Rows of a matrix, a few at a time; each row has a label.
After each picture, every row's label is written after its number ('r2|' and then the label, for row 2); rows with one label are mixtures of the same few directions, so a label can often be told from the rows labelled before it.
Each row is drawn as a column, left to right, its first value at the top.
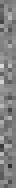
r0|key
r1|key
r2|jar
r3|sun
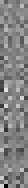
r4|key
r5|key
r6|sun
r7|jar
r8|key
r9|sun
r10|sun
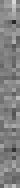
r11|key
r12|sun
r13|sun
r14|sun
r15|sun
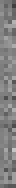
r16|key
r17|sun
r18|key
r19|sun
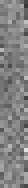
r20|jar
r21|key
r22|key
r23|sun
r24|jar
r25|key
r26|sun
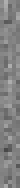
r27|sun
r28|sun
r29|key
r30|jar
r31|jar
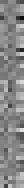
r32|jar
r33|key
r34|key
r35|key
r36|jar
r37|jar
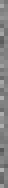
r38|sun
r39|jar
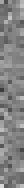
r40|key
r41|sun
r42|jar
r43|key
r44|sun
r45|sun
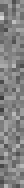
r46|jar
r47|key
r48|sun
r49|sun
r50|key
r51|jar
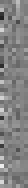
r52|jar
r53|sun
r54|jar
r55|jar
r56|sun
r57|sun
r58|jar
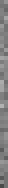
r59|key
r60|jar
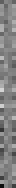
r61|key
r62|key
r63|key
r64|key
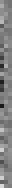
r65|key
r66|jar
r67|sun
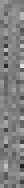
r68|sun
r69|jar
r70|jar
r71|key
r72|key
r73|jar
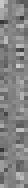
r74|sun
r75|sun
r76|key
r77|key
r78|jar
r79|jar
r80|sun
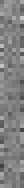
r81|jar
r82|sun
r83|sun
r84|jar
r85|key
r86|jar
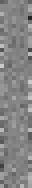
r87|jar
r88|key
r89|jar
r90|sun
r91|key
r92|key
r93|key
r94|jar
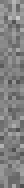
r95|key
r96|jar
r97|jar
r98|sun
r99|jar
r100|key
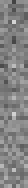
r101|jar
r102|key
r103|key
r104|sun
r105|key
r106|key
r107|jar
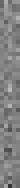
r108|sun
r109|sun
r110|key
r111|jar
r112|jar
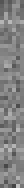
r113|sun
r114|jar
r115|sun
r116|key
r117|key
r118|sun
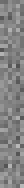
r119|jar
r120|jar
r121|jar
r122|jar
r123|key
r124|key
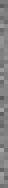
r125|sun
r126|key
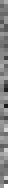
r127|key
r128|key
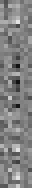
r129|key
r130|sun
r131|sun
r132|key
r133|key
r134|jar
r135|jar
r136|sun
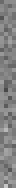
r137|jar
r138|key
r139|sun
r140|jar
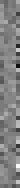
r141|key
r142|sun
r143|key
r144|key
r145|jar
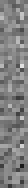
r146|jar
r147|key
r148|key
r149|sun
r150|sun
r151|jar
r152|jar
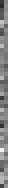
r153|sun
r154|key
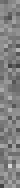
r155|key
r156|jar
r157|jar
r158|key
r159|jar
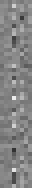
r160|key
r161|jar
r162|jar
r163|sun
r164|sun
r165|jar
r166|jar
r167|key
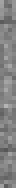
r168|sun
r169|key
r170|key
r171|sun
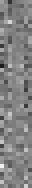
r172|jar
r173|key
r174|sun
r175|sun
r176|key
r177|key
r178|key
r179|sun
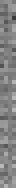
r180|jar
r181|key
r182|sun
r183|jar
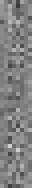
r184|sun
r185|jar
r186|key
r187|jar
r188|sun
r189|jar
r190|key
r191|jar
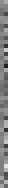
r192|key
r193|jar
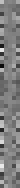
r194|jar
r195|key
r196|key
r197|jar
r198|jar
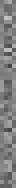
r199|key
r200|jar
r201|jar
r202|jar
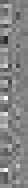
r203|sun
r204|sun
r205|key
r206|key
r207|jar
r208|sun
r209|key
